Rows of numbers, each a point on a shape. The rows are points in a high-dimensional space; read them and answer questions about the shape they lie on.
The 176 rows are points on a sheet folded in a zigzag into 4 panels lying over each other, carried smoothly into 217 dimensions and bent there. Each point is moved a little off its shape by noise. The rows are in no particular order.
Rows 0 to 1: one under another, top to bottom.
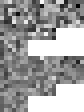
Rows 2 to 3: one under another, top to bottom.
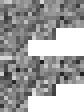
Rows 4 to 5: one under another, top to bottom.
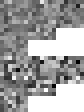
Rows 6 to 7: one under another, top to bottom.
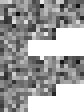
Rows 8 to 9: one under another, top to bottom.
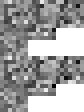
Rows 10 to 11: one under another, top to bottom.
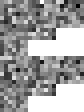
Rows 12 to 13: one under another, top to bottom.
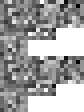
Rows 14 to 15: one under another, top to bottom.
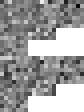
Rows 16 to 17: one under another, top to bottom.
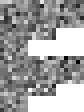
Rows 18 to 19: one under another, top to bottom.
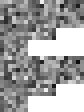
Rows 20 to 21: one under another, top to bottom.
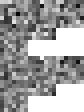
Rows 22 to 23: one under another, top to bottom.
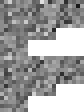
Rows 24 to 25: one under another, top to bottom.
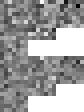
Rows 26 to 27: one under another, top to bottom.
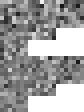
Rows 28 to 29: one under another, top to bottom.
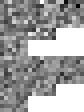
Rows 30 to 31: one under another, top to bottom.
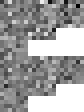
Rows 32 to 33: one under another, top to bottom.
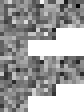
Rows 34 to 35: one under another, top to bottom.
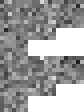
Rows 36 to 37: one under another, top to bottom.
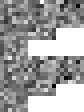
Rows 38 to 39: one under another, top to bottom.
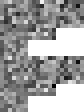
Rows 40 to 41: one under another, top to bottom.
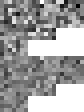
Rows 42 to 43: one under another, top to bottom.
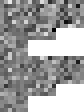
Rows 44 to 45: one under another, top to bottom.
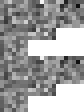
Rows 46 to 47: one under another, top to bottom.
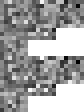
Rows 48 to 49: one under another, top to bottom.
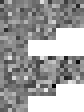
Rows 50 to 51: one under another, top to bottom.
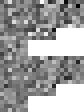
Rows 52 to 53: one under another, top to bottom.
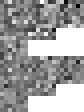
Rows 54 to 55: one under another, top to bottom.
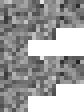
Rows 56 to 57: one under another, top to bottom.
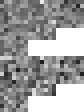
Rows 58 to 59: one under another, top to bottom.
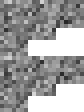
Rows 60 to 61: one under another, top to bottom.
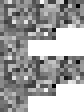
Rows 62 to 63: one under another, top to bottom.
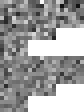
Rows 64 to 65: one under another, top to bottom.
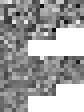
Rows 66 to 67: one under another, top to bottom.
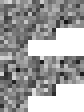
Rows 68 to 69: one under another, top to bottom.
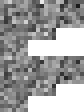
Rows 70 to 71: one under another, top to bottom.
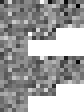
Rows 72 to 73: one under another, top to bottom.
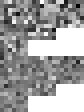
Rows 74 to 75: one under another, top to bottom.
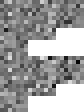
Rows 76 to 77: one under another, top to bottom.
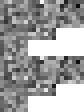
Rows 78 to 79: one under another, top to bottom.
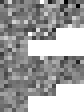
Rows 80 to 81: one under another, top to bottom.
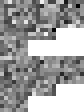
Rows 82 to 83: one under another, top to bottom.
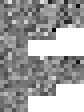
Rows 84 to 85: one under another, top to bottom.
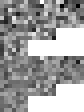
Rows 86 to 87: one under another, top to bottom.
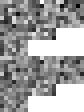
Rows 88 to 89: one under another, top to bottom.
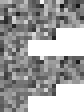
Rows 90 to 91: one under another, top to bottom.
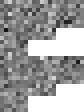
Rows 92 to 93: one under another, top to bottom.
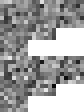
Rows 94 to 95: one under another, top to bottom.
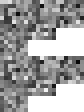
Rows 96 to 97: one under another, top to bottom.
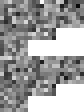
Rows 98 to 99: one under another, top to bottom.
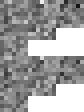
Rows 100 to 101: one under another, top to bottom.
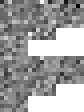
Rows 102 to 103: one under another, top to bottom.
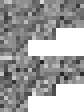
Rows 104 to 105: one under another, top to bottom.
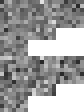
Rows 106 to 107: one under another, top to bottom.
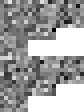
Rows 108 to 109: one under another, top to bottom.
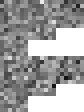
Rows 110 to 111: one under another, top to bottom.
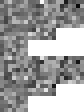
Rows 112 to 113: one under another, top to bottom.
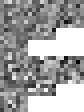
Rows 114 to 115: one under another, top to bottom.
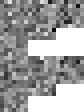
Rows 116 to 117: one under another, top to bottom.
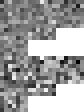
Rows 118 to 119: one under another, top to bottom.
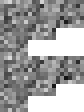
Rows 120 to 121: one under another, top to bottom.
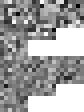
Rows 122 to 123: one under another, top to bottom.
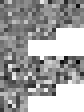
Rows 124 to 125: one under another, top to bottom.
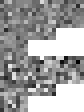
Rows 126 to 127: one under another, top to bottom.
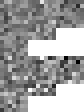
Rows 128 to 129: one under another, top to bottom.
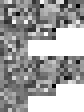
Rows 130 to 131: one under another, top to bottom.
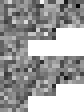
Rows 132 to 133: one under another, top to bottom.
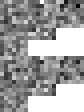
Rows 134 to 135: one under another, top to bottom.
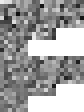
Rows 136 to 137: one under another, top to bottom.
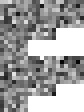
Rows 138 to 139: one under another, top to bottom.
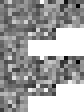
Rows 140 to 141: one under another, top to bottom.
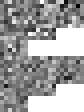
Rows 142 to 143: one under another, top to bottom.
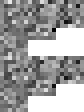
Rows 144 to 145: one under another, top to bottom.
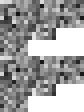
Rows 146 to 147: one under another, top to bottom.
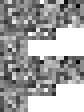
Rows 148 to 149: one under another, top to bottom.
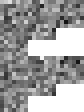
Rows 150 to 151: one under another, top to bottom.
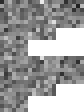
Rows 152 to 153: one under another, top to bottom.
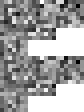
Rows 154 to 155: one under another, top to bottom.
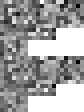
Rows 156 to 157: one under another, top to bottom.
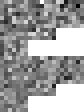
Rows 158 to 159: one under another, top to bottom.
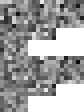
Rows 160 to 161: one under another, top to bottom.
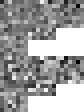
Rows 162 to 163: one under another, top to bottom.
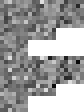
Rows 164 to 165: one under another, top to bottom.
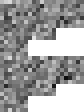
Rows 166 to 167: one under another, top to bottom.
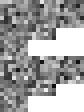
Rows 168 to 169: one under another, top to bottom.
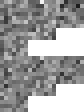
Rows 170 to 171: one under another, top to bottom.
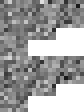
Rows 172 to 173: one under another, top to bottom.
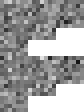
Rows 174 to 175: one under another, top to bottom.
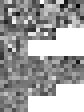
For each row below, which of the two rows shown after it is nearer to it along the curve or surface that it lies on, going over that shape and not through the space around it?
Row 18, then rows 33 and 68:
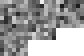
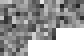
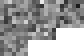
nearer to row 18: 33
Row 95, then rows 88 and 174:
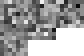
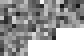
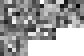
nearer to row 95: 174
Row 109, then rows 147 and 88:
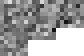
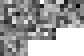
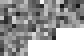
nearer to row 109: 147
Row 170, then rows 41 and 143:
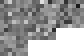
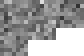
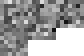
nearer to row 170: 143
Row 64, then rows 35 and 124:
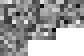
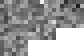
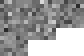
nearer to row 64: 124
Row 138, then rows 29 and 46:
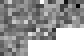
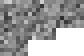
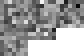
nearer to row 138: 46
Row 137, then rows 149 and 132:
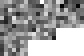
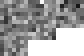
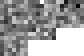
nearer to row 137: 149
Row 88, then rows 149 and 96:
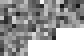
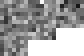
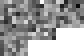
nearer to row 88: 149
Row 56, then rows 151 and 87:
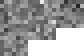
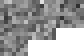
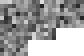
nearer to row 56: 151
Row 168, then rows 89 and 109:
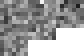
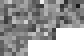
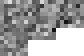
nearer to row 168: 89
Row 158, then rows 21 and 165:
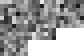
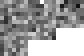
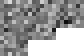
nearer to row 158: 21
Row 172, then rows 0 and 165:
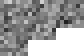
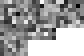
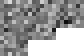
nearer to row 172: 165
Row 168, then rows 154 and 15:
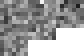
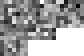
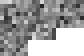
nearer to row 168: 15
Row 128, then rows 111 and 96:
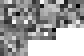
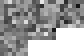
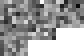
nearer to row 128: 111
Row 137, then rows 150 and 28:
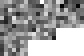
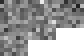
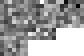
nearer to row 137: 150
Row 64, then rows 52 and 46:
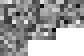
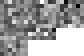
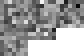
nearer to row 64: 46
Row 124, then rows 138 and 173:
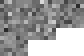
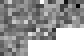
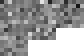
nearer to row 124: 173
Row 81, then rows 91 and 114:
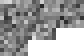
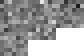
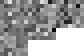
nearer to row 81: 91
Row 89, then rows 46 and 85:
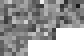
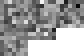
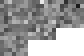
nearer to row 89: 85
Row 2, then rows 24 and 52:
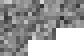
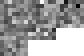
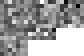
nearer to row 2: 24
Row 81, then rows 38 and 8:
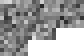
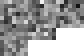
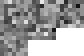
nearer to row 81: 38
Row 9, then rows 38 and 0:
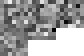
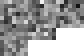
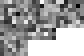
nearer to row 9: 0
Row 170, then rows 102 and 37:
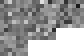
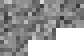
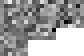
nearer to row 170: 37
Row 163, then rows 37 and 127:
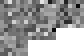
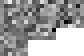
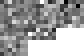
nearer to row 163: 37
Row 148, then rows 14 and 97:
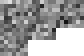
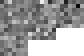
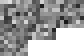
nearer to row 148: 97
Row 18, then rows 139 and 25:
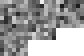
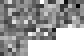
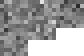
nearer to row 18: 25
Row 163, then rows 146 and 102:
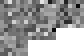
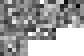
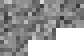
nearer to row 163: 146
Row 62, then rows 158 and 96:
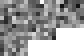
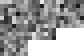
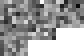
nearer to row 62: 158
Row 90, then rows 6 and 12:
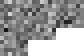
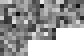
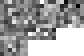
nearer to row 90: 6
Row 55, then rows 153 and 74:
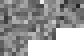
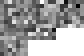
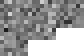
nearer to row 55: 74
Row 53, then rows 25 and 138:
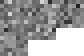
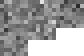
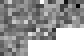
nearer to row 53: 138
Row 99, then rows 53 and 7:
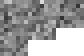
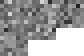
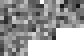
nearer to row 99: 7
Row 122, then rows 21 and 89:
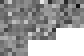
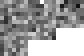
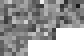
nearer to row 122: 89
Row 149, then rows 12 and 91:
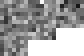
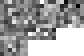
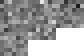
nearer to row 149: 91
